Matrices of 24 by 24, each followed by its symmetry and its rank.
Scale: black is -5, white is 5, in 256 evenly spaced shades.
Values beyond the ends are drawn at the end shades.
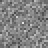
symmetric, full rank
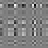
neither, rank one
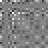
symmetric, rank two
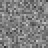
neither, full rank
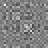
symmetric, rank three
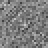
symmetric, full rank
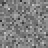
symmetric, full rank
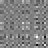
symmetric, rank two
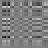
neither, rank one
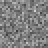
neither, full rank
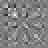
symmetric, rank three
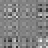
symmetric, rank two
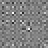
symmetric, rank three
